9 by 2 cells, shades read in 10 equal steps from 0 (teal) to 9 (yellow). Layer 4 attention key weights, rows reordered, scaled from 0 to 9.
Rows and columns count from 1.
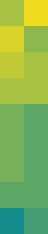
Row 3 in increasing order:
6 7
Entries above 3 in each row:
2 2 2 2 1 1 1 0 0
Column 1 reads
6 8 7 6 4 4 4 3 0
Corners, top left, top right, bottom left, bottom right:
6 9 0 2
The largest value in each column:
8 9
